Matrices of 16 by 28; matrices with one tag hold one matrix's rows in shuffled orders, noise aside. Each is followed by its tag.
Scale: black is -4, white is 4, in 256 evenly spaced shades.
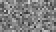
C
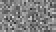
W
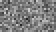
C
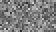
C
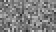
C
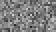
W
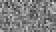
W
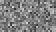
W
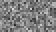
W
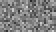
W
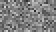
C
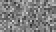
W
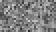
C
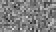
W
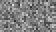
W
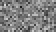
C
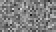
W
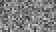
C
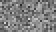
C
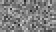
W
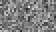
C
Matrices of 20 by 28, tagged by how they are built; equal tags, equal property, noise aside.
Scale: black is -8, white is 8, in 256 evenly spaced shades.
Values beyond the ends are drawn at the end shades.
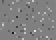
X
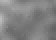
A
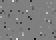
X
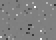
X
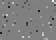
X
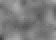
A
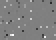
X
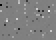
X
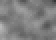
A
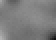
A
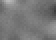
A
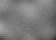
A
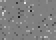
X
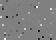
X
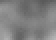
A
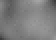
A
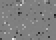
X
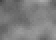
A
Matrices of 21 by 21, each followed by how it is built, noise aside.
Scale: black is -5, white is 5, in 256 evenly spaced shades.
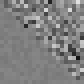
upper triangular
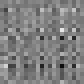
low rank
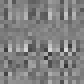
low rank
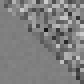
upper triangular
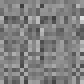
low rank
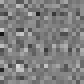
low rank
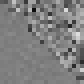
upper triangular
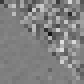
upper triangular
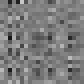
low rank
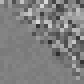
upper triangular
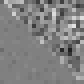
upper triangular
